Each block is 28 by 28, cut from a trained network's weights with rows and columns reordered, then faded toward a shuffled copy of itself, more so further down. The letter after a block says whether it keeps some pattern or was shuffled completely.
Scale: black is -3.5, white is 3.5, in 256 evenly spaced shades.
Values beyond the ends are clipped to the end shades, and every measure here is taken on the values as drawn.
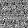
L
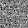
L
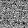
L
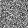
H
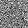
L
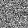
L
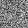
H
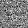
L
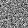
H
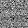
L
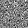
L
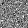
H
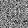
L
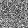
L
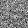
H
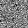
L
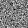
H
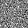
H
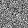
H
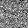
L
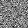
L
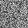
H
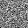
H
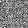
H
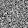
H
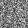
H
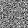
L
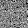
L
